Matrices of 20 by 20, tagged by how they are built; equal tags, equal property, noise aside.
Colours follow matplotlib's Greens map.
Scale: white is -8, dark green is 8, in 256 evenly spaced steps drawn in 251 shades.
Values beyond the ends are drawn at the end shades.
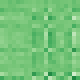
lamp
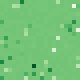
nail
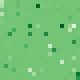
nail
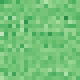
lamp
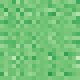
lamp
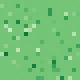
nail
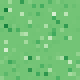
nail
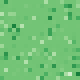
nail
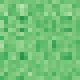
lamp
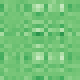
lamp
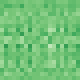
lamp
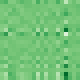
lamp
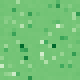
nail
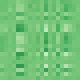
lamp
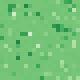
nail
